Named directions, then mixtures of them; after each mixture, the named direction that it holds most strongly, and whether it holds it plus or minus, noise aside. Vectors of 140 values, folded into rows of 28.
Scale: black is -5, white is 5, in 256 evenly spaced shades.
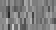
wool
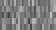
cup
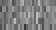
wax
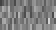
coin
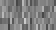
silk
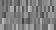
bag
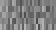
wax, minus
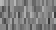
coin, minus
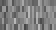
wax, plus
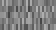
bag, minus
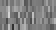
wool, minus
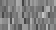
silk, minus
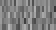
cup, minus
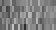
wax, plus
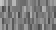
coin, minus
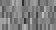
silk, minus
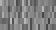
silk, plus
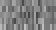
wax, minus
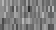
bag, minus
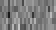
wool, plus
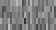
silk, minus
